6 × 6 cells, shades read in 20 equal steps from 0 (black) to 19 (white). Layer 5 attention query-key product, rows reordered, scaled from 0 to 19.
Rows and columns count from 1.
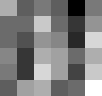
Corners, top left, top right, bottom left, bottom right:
13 9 7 19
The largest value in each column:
13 12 16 12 8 19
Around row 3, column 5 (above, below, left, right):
4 8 10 16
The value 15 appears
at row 2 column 3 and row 5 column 6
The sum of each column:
55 41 77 56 28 83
